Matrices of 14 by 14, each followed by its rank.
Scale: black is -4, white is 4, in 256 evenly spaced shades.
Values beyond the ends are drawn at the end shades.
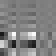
one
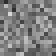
full rank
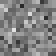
full rank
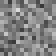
full rank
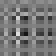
one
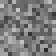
full rank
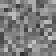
full rank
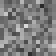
full rank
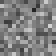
full rank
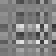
one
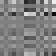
one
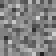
full rank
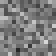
full rank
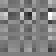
one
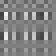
one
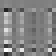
one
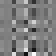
one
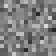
full rank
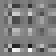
one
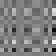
one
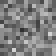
full rank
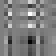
one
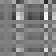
one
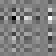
one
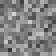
full rank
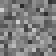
full rank
